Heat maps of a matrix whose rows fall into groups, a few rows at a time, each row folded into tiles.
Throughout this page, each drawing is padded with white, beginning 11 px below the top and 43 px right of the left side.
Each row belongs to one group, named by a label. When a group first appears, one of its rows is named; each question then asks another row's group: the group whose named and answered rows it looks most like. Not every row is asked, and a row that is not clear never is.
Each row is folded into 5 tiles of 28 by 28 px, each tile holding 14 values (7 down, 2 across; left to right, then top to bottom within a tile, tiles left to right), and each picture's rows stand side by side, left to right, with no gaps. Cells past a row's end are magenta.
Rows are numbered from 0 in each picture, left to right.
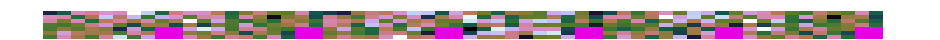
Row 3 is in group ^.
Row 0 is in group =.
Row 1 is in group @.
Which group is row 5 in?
@
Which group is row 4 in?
=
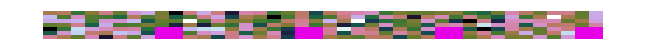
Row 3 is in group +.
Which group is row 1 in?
@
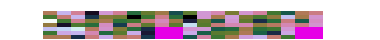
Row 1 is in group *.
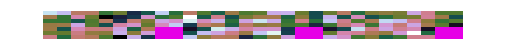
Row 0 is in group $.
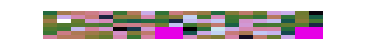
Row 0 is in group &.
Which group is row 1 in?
^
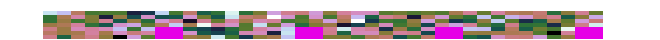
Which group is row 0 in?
$
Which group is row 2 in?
@
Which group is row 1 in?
+
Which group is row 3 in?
*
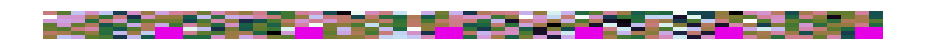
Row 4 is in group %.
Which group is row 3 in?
=
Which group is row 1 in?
*
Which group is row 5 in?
@
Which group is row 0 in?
&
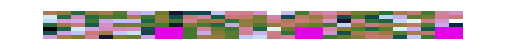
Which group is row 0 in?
^
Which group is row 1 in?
=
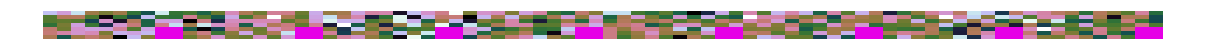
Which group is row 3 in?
*
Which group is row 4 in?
$
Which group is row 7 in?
@
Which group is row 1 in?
+
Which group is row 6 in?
=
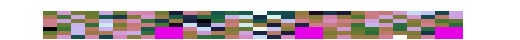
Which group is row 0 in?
^
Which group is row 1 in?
%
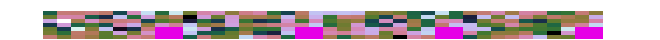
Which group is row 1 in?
*
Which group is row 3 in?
*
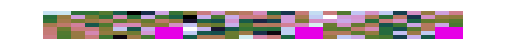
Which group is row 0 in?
$
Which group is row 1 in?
*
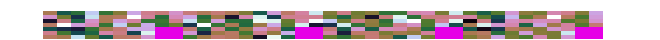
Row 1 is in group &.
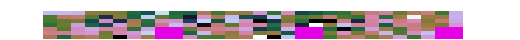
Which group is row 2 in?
+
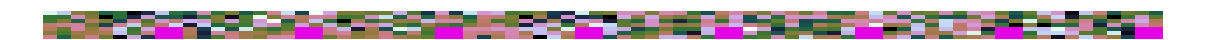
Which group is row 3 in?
$
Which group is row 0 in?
$
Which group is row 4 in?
*
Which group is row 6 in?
^
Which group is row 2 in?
%
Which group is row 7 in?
@
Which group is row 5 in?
*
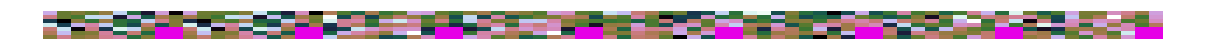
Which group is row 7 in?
+
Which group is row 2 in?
^
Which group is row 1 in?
%
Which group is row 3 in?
^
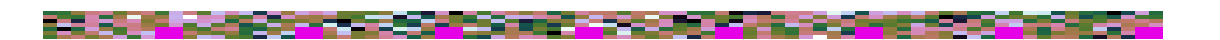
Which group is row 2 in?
%
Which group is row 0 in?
+
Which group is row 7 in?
$
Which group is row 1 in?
&
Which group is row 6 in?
$
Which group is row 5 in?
=
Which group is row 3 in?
*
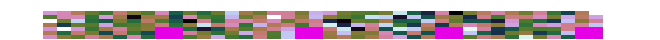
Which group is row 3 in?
*
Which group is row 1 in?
+
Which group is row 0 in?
@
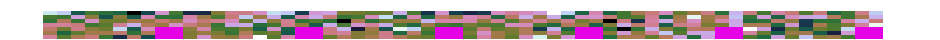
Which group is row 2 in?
%
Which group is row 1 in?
=
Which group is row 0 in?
$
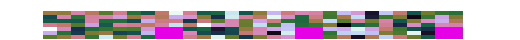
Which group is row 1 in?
+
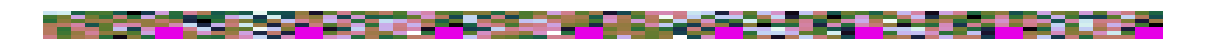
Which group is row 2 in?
^
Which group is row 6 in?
@
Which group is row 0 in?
$
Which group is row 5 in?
@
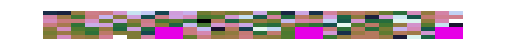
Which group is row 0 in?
=
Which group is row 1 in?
%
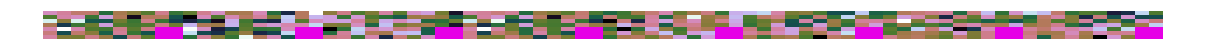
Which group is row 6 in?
&
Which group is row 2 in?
^
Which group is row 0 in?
@
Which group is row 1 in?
*
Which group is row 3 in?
@
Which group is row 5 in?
$
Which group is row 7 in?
$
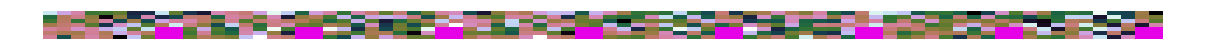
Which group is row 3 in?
=
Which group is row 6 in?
$
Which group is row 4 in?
%
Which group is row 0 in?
$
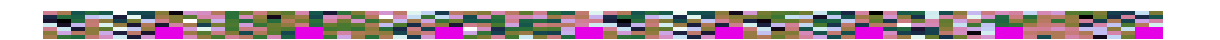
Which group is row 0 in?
%
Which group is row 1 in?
@
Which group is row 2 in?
=
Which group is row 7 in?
$
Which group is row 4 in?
%
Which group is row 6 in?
+
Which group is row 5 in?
%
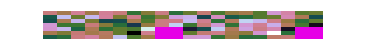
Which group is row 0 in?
*
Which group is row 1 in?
^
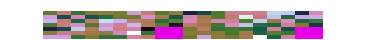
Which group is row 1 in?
=
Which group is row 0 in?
^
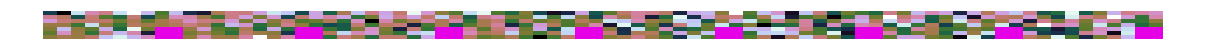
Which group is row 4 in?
&
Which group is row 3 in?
$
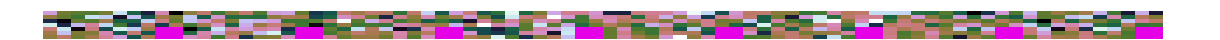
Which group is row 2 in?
&
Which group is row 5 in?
&
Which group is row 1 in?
^
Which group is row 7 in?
%
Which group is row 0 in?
%
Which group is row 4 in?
=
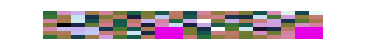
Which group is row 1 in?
&
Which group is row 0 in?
@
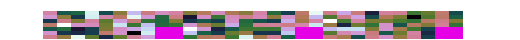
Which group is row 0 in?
+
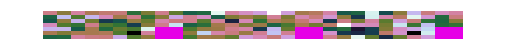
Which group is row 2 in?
+
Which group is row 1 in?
=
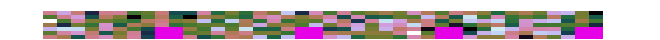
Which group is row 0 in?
@
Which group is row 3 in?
^
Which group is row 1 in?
&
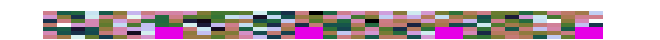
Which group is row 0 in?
+
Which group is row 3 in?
&
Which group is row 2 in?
=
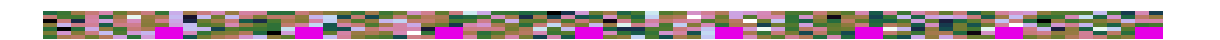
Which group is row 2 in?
^
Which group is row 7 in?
%
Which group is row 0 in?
+
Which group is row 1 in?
*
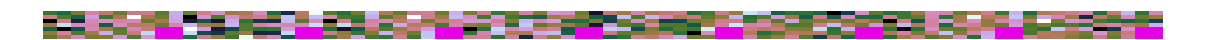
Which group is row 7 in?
&
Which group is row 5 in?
$
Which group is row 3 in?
^
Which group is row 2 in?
+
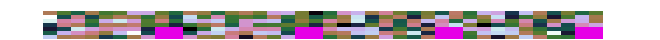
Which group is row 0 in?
^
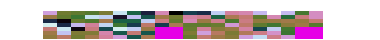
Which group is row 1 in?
=
